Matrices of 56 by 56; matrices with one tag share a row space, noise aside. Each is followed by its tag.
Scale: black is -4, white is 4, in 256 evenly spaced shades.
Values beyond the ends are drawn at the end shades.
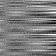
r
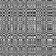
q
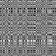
q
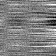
r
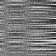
r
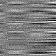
r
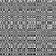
q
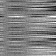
r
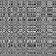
q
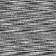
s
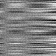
r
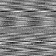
s
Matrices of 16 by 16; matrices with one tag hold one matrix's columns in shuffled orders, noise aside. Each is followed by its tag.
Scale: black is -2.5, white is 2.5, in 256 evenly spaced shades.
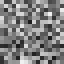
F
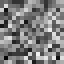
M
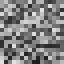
F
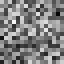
F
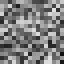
F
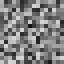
M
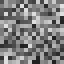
F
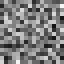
F
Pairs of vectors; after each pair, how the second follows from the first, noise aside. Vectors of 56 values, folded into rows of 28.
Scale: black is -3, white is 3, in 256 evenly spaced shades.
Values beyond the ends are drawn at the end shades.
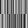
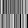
reversed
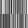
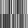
copied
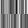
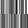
copied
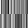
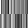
copied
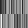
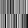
reversed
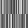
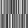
copied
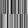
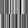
reversed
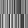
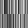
reversed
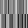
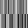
copied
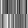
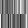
reversed
